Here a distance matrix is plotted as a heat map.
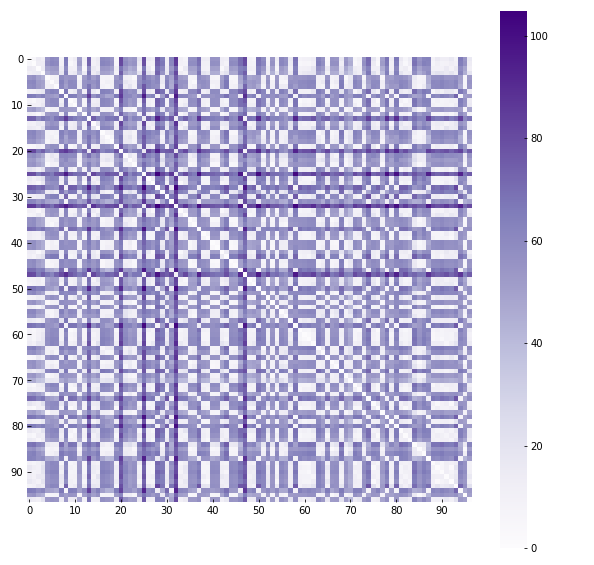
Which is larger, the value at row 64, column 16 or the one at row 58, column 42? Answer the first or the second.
the second
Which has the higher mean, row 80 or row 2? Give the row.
80
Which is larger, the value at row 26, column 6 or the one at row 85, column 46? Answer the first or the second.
the first
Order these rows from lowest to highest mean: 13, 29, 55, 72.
72, 55, 29, 13
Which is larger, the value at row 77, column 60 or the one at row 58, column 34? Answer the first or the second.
the second
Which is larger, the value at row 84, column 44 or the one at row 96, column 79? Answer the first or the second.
the first
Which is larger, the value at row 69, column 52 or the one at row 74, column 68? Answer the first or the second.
the second
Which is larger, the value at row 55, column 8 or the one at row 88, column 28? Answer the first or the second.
the second
